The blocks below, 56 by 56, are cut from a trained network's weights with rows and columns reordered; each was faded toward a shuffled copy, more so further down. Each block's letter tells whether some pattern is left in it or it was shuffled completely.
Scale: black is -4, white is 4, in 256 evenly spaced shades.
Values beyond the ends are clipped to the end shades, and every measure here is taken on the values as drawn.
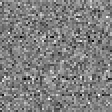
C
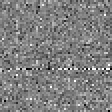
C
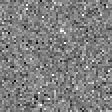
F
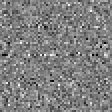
C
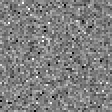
F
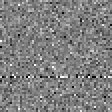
C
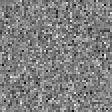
F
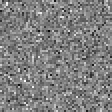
F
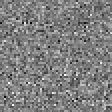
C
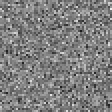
F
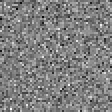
F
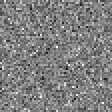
F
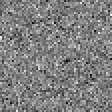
F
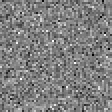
F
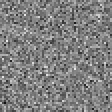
F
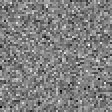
F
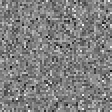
C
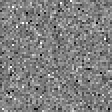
F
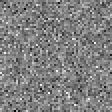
F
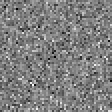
F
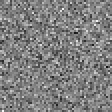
C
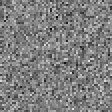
F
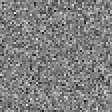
F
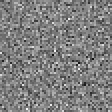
C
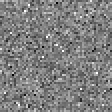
F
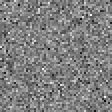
F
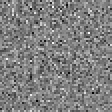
C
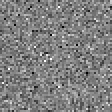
F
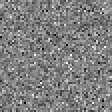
F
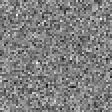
F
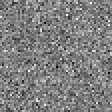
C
